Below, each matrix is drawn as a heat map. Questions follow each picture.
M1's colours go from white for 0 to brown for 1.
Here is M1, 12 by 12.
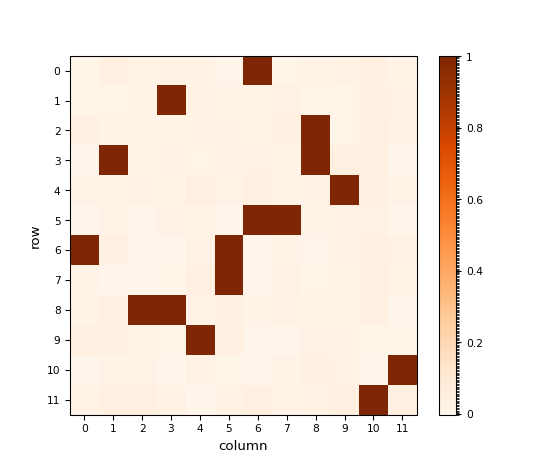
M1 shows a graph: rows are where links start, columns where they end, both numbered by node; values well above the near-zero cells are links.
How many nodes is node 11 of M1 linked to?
1
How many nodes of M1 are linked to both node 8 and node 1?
1
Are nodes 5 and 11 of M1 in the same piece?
no
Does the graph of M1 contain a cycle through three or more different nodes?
no
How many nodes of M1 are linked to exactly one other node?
8
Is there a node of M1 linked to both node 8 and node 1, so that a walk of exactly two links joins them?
yes
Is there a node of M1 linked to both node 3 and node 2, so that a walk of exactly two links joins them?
yes
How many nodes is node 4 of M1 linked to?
1
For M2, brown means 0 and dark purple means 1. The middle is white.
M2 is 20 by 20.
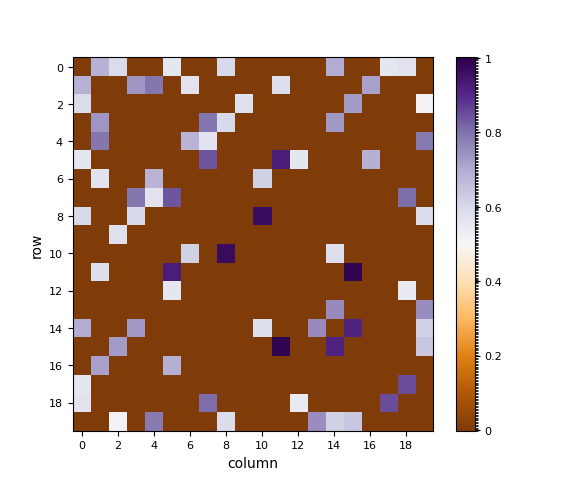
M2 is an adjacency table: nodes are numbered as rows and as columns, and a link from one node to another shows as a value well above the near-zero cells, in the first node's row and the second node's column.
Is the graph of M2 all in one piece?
yes
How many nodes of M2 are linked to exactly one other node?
1
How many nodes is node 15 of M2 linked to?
4
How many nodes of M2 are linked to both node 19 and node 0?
3
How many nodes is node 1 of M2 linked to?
6
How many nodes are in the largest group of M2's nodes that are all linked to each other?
3
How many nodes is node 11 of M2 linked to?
3
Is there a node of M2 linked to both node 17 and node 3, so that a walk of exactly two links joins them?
no
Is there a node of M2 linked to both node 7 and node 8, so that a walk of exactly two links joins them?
yes
